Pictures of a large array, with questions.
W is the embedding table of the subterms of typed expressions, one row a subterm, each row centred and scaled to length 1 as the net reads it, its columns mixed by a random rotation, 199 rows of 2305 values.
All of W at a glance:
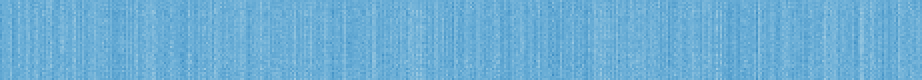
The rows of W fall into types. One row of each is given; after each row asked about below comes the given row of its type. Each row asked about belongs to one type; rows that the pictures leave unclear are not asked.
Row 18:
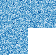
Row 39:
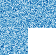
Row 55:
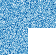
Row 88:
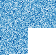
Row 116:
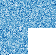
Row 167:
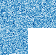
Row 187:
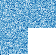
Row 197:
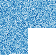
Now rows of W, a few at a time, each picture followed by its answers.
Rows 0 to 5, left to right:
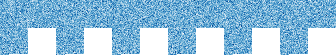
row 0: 167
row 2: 88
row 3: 39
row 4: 55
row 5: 18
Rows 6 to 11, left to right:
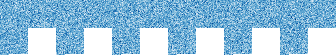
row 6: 18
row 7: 39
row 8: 167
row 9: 39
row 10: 88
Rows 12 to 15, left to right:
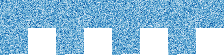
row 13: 39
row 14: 197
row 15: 167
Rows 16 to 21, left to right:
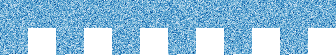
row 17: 39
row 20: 88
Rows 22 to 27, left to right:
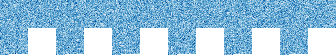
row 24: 187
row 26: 167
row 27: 197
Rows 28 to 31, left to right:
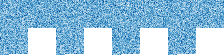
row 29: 39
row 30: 116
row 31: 88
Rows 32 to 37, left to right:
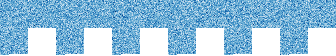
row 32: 39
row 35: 18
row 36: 167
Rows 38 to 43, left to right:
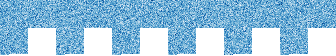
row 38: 197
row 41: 197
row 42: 116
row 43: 167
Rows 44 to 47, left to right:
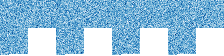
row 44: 116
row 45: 88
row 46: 197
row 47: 197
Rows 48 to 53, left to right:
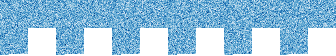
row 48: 55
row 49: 55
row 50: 88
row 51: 88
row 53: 55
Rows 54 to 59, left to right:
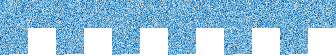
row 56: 187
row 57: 187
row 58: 39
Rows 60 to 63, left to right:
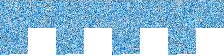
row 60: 18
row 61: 197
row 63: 167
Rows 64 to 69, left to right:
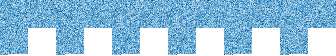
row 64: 55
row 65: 197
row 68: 187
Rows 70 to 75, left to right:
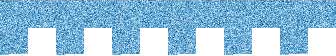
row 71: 18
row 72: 18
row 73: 88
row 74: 39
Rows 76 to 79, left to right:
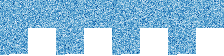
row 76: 197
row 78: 88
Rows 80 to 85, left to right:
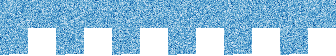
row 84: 187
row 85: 167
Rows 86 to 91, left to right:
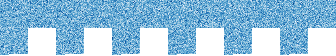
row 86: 39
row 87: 88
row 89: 18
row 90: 187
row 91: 197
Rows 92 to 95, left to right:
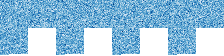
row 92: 18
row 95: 88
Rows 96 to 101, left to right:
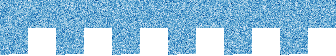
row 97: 18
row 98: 187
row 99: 88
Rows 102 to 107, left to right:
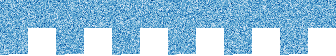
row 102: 39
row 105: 55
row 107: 39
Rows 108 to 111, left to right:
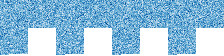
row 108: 187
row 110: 18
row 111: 88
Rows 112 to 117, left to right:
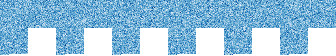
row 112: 187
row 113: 55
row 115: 167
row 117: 18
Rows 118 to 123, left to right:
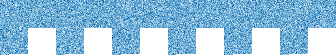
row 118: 116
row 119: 39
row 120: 18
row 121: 55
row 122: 187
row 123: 187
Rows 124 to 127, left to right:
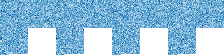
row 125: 55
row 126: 197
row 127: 18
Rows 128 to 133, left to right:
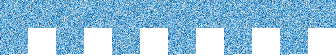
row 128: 88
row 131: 88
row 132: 39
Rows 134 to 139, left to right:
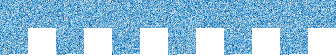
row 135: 167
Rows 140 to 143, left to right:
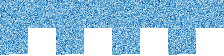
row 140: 88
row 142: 39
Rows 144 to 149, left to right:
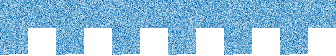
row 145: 197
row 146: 116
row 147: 39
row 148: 187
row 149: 88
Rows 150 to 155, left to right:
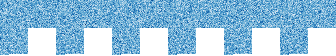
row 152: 167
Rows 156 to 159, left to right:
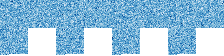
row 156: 116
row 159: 167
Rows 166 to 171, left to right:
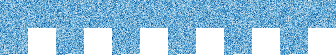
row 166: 39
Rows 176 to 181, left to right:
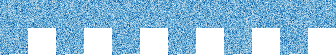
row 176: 167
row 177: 88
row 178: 55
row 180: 39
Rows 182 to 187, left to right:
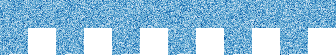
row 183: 197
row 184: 187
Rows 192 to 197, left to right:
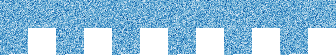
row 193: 116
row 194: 88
